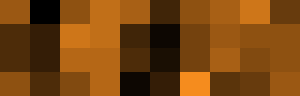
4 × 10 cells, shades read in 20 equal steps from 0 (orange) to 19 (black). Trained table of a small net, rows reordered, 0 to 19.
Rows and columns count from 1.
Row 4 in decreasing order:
18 15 13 12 11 9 8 7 5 0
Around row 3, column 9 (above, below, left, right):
8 11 6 8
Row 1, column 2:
19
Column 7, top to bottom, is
8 10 10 0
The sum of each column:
41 62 25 18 51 64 28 31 31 34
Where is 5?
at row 3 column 3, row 3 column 4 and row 4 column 4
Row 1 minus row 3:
-6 4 3 -1 -7 -3 -2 0 -6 3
